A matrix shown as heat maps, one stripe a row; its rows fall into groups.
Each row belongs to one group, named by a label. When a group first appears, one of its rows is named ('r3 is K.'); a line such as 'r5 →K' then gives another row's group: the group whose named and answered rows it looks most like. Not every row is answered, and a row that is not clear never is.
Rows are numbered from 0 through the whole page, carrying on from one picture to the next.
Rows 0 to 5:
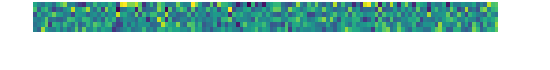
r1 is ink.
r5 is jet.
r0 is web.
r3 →ink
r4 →jet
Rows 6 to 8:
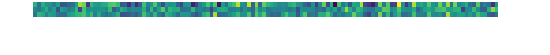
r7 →jet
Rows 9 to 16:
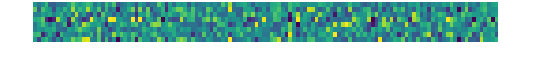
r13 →jet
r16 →ink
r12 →web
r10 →ink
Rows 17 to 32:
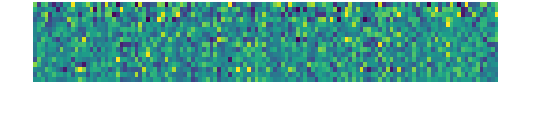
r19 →jet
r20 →ink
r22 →web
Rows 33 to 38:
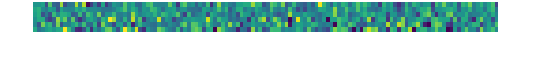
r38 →web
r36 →web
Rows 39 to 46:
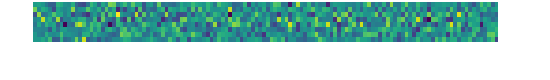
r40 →ink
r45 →web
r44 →jet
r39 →web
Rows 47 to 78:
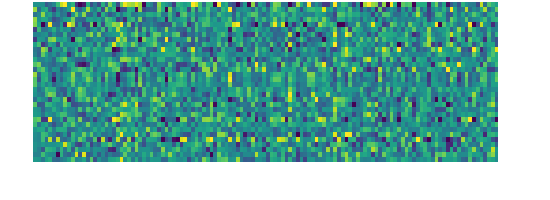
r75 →web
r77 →jet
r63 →ink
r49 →jet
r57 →jet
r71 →ink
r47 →web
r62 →ink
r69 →web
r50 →ink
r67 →web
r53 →jet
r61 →ink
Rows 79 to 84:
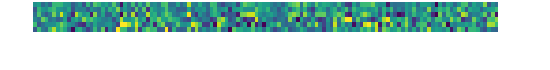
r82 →jet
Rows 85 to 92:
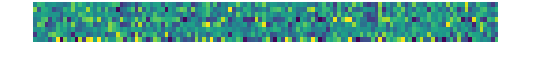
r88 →jet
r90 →web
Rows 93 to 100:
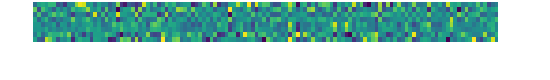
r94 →ink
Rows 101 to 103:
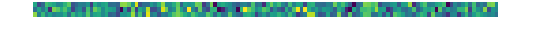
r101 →web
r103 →ink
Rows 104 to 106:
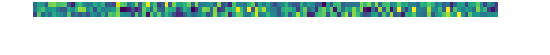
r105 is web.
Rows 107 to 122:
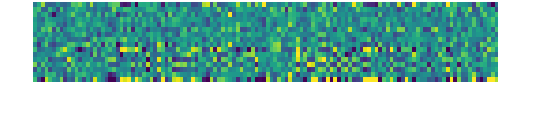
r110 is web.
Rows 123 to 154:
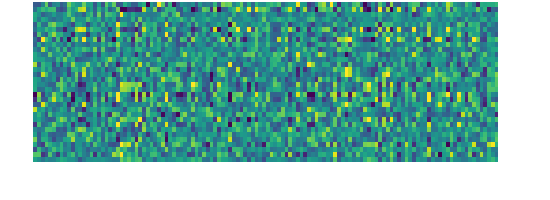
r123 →ink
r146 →web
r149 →ink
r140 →web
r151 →web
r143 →jet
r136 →jet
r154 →web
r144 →ink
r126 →ink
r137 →jet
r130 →jet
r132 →jet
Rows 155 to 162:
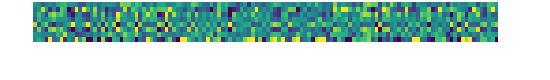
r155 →web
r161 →web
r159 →ink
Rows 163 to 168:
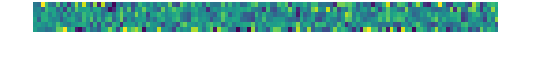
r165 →jet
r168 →web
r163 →jet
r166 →jet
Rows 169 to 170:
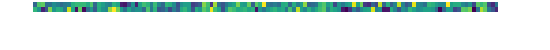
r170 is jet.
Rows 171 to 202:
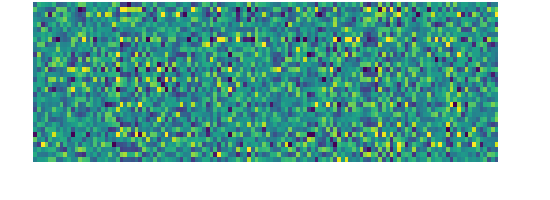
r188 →ink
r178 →jet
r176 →jet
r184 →ink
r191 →web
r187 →jet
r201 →web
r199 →jet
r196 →web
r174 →web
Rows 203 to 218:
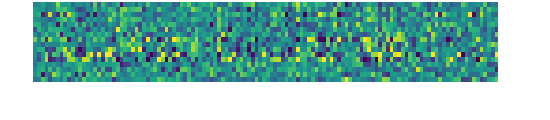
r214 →ink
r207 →jet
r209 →jet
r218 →jet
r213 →jet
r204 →web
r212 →web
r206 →web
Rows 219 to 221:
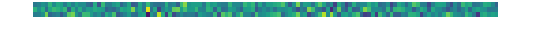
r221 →ink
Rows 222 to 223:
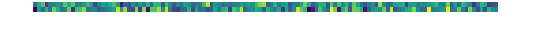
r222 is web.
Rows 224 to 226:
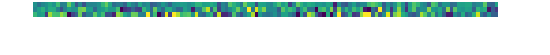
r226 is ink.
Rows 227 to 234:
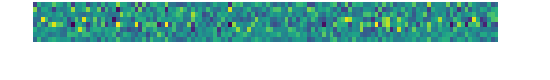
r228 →ink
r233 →ink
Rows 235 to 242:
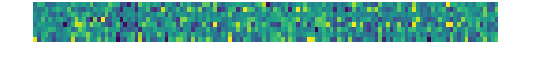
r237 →ink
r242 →ink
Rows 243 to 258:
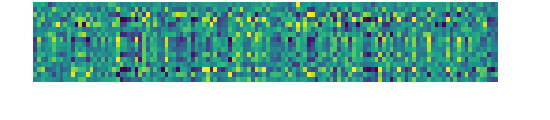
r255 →jet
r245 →ink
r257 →ink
